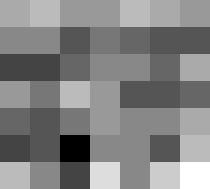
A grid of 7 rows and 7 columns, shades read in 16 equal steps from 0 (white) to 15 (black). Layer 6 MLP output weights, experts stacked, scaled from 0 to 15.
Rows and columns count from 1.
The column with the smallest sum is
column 7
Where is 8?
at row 2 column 4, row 4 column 2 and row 5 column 3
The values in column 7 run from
0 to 10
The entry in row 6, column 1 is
11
